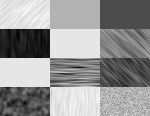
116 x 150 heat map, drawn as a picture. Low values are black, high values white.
It is made of 4 by 3 panels. Panel 1,1: very high, slanting up to the right, faint in contrast. Panel 1,2: high, flat. Panel 1,3: low, flat. Panel 2,1: very low, streaked downward, faint in contrast. Panel 2,2: very high, flat. Panel 2,3: middling, slanting down to the right. Panel 3,1: very high, flat. Panel 3,2: middling, streaked across, strong in contrast. Panel 3,3: low, slanting down to the right. Panel 4,1: low, blotchy. Panel 4,2: very high, streaked downward, faint in contrast. Panel 4,3: high, fine-grained.
